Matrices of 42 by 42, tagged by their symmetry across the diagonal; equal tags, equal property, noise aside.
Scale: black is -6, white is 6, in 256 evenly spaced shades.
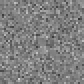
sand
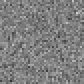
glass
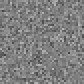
sand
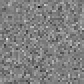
sand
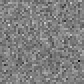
glass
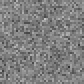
glass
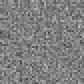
sand
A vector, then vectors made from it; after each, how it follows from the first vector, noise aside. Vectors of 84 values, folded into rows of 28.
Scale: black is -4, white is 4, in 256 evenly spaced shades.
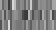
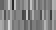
sign-scrambled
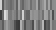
wrapped around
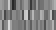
sign-scrambled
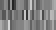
sign-scrambled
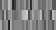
negated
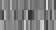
reversed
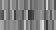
reversed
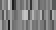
negated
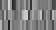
negated
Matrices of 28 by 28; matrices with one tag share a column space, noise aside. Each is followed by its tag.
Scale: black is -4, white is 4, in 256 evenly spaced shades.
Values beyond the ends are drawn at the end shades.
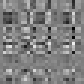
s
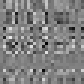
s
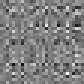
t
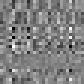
s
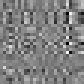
s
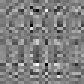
t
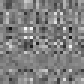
s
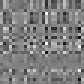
s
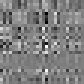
s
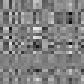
s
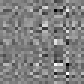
t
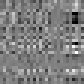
s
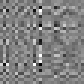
t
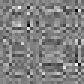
t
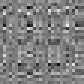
t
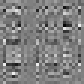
t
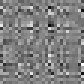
t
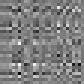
t
